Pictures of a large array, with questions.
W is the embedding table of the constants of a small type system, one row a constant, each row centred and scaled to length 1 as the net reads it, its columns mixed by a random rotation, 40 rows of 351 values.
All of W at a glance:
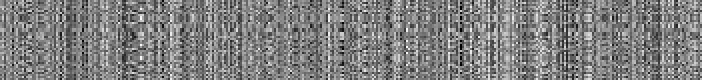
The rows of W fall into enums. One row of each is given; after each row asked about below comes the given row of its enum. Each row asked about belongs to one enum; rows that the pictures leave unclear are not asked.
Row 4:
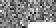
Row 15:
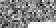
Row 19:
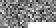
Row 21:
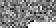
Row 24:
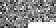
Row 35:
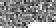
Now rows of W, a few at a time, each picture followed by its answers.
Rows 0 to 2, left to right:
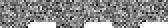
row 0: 21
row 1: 24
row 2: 21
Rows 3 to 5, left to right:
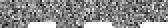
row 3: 15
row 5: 35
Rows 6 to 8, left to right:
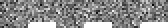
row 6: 24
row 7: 19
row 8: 4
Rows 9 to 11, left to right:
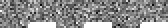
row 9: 4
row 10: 19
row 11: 24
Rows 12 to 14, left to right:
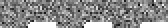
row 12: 21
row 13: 21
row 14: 15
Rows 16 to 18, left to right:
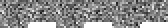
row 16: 19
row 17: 19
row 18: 35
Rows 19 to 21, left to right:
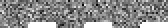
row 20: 15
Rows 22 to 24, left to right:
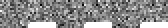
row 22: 4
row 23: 15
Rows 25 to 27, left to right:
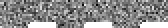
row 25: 35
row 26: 15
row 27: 21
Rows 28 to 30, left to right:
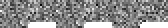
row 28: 4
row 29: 4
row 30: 21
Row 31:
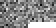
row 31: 24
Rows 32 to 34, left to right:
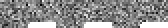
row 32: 15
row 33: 19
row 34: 21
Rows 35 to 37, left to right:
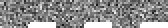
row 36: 24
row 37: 19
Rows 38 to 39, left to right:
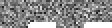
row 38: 21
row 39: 19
